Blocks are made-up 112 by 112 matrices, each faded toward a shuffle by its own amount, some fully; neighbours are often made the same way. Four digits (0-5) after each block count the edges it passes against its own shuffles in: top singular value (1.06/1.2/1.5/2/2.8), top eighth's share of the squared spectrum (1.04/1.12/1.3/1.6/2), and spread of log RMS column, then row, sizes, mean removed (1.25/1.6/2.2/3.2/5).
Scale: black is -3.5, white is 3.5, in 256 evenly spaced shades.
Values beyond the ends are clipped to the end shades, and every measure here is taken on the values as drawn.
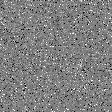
0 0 0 1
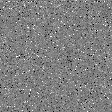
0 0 0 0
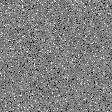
0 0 0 0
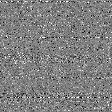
2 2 0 3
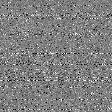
2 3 0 3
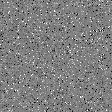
2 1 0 0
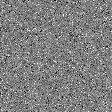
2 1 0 0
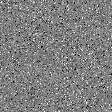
2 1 0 0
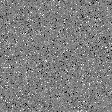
1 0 0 0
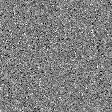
1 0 0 0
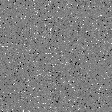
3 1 0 0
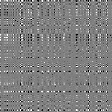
5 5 4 4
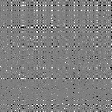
5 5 3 4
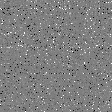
3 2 0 1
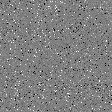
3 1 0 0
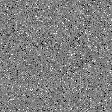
3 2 1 1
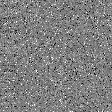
3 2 1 0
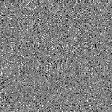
4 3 2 2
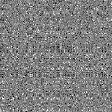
4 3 2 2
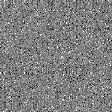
4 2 1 1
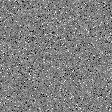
1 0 0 0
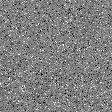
1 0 0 0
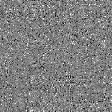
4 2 1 1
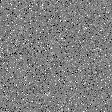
0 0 0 0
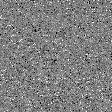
3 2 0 0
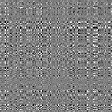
5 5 4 4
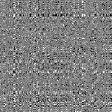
5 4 3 3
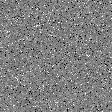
0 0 0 0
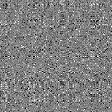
4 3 2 2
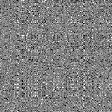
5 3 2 2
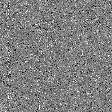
1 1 2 0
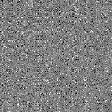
4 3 2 2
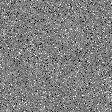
2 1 0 0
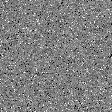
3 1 0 0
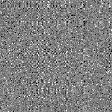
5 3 2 2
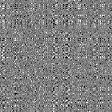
5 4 3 3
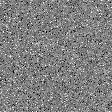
2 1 0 0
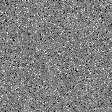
2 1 0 0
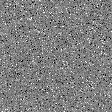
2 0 0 0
